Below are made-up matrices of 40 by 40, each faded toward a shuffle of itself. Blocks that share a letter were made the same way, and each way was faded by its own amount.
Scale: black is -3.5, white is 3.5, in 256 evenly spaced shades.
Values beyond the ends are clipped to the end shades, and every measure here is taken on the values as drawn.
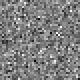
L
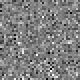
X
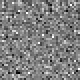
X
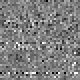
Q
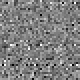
Q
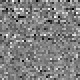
Q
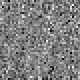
X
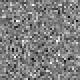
L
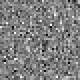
X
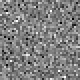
L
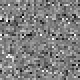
Q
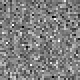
L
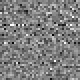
Q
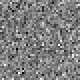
L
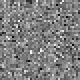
X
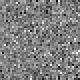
X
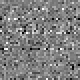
Q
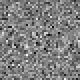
X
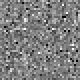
X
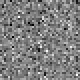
X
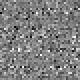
Q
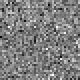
L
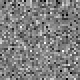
X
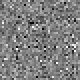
X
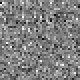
X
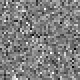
L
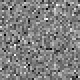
L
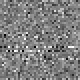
Q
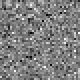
X
